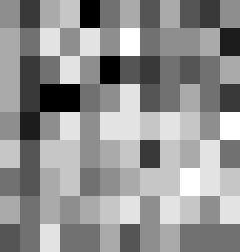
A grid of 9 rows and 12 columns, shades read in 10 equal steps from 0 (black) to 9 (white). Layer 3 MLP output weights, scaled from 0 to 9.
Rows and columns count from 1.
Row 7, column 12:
7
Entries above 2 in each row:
9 11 9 8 11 11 12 12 12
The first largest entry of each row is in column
4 7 4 7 12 11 10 7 3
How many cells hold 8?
14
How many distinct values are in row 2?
6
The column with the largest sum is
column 7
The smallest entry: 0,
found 4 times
